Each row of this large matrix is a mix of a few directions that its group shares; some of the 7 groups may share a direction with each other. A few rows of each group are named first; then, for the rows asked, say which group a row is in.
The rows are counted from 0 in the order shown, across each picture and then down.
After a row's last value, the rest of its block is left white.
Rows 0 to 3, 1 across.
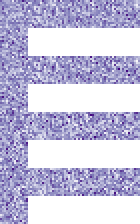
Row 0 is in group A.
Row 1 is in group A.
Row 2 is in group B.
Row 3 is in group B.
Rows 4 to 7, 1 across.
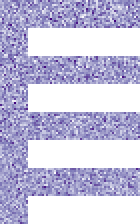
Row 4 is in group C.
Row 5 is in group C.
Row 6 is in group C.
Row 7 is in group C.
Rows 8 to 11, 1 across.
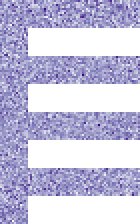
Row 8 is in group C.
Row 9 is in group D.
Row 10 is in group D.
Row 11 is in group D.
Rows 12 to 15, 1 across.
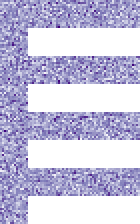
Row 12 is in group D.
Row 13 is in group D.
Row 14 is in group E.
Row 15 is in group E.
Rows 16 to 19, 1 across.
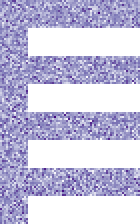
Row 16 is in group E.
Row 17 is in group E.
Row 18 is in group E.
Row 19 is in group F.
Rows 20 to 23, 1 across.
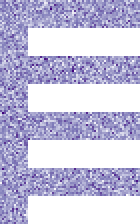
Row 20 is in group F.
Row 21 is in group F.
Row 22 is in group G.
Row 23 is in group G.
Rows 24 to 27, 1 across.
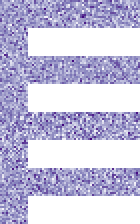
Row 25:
G
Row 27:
A
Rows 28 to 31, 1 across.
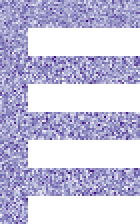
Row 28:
E
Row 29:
F
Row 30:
E
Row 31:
B
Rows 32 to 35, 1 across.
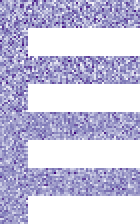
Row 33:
F
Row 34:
B
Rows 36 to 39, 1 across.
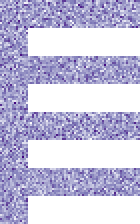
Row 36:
C
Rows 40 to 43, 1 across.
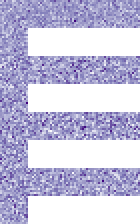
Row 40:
B
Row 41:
C
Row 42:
C
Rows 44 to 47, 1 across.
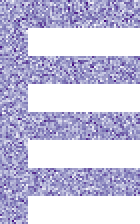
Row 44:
B
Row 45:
D
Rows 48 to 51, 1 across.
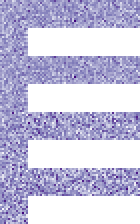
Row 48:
B
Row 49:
B
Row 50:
A
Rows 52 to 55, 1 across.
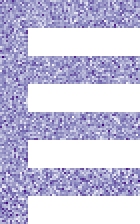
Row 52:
B
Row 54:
G
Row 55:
E
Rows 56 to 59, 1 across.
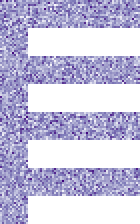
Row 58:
E
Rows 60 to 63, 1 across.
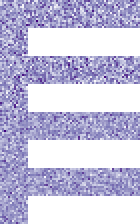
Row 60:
F
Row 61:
B
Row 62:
E
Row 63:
C
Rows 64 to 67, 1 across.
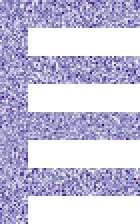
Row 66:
G
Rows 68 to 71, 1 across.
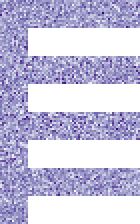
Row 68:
G
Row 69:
B
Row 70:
D
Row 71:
D
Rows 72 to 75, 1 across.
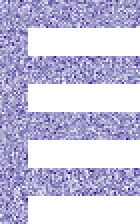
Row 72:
D
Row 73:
B
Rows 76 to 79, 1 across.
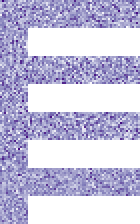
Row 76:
G
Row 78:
D
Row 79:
G
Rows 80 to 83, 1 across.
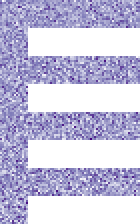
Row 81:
D
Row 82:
F
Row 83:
E
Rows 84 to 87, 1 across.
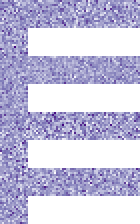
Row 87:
E
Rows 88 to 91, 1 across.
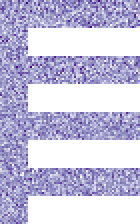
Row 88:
A
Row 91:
F
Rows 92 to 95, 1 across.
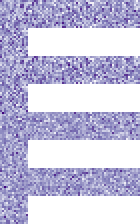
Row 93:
B
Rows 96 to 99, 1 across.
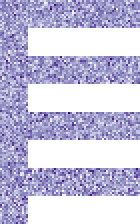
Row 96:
F
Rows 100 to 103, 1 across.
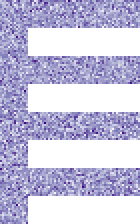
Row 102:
C
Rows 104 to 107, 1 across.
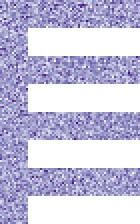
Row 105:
D
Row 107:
F
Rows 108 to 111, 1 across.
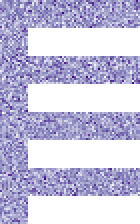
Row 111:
C
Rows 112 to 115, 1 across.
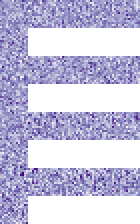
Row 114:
A
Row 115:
F
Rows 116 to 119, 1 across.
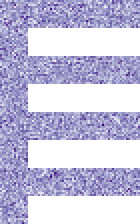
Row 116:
D
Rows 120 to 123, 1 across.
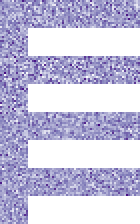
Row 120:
A
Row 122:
D
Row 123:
G
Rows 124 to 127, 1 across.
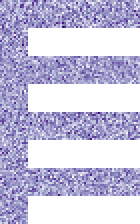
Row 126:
A
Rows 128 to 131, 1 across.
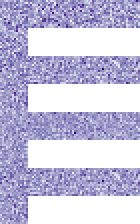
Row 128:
C
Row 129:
G
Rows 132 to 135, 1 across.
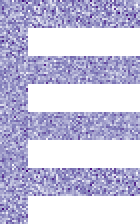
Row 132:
A
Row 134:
D
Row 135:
A
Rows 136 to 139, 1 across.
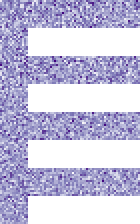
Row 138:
E
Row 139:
G
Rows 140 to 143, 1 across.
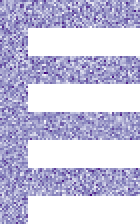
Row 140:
F
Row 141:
C
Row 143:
A
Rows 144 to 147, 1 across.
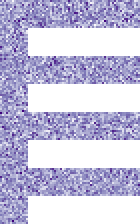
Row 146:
D
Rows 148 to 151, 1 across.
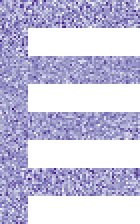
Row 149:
D
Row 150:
D
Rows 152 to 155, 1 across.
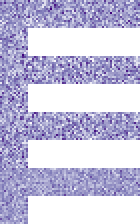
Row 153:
A
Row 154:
A
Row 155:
B
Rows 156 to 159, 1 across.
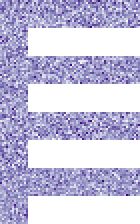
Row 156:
A
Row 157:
E
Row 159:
G
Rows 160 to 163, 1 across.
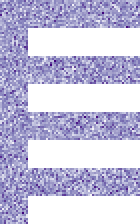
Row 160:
G
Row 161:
F
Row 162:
C
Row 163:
A
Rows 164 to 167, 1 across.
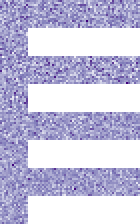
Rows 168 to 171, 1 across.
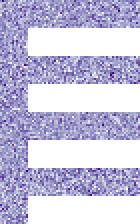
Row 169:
C
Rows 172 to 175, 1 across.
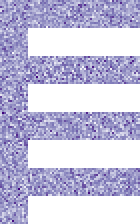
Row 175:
D
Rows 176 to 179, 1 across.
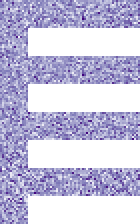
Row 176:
D
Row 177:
D
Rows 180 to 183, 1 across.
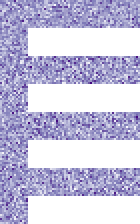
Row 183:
B
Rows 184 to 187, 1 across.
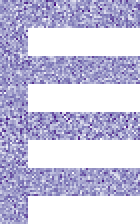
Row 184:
C
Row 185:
D
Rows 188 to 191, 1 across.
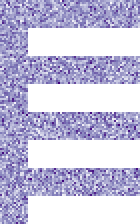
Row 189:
D
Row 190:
A
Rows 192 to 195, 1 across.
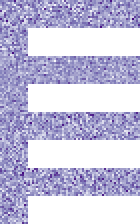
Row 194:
B
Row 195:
F
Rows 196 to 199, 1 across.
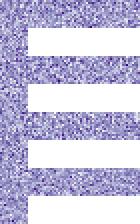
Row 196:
A
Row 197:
E
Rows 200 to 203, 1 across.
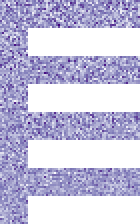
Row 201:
C
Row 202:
A
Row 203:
E
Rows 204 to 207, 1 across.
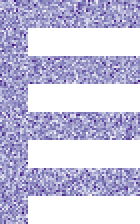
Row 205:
C
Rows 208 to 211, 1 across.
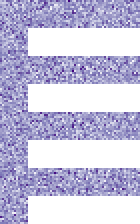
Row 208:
F
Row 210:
F
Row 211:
C
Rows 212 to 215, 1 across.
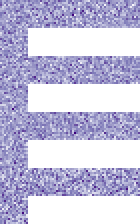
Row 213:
C
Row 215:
A
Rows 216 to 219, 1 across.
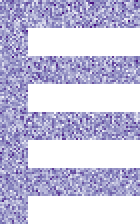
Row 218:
A
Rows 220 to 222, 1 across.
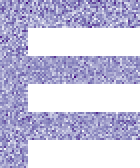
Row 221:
B
